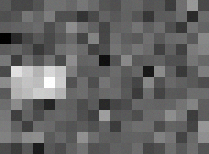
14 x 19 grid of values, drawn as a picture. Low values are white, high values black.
No single row or column stands out from its neighbours. Values change most from cell to cell in the middle left. The ninth with the lowest average is the middle left. Most values sit high, with a long tail of low ones. No overall slope runs across the table. In the middle left lies a patch that is lower than the rest.
